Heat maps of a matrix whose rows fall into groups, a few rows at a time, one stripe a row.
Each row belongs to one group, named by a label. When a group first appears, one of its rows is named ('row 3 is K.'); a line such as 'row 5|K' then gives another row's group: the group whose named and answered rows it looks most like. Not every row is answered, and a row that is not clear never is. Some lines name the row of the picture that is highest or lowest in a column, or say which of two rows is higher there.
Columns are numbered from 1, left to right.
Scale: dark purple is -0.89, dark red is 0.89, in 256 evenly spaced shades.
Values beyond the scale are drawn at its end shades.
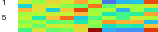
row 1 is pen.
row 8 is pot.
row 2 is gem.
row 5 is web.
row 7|pen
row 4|pen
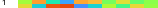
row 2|web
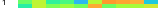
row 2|gem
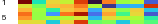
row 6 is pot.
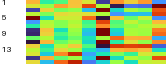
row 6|gem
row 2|pen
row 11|gem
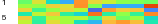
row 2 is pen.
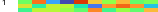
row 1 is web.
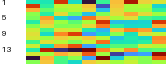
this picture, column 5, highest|13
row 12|web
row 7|pot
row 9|web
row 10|pen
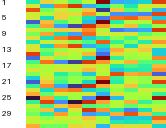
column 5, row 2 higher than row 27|No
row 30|pen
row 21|gem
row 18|pen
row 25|gem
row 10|web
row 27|web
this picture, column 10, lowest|19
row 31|pen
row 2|web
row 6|gem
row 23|web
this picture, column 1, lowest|25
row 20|gem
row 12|web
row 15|gem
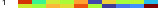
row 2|pen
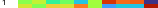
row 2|pen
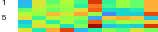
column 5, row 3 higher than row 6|Yes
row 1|gem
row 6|gem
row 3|pot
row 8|web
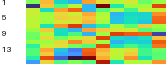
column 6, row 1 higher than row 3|Yes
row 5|pen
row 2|gem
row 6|pen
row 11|pen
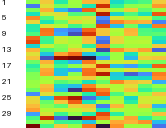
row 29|gem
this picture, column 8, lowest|19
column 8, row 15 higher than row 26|No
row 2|gem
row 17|pot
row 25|web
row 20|pen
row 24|gem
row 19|pot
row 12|gem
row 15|web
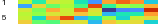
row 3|pen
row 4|pen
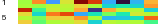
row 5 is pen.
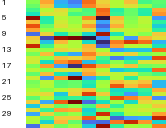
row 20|web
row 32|gem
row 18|pen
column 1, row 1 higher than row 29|Yes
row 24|pot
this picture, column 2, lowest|10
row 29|gem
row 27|gem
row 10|web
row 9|gem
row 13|pen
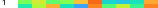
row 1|pot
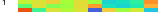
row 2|pot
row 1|pen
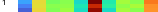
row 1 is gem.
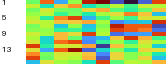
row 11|web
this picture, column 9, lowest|1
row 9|pen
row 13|web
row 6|pen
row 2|web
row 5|web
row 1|pot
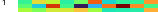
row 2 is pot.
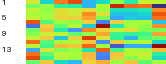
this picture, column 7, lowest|12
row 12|pen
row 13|gem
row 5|pen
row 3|pen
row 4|pen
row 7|gem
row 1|web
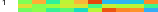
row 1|pot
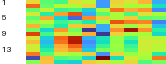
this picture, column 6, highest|15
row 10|web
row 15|gem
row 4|web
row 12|web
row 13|web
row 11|web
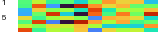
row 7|pen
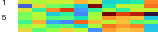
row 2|gem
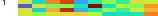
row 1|web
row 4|pen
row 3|web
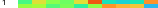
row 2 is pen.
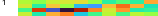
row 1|pen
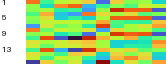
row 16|gem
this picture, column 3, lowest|10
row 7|gem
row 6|pot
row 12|pen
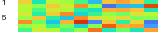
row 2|pen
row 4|web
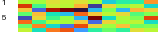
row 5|gem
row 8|web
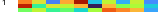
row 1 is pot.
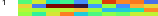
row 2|web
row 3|pen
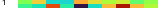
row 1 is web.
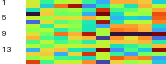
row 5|pen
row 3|gem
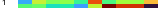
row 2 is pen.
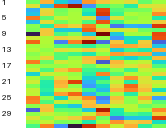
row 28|gem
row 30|pen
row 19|gem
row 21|web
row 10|pen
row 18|web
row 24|web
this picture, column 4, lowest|32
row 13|pen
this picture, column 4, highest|2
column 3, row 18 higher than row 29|Yes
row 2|web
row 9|gem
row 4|gem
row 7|pen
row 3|gem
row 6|gem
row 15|pot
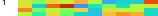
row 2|web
